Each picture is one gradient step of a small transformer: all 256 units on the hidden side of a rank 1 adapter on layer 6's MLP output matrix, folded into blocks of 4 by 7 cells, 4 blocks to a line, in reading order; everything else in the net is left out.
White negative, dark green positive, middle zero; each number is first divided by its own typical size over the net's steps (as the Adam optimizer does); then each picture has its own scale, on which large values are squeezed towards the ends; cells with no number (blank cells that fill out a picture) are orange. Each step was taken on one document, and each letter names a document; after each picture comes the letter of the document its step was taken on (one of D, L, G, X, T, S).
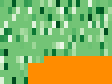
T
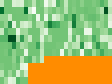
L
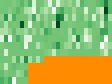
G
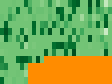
T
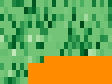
L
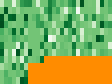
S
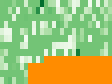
T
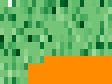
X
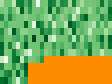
S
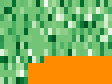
S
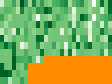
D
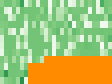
S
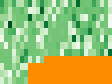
D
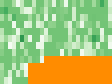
L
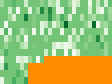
T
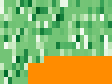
D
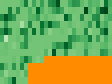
G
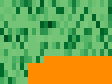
G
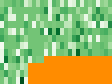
S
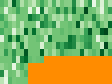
G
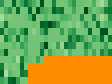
G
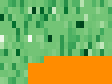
X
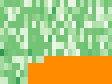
S
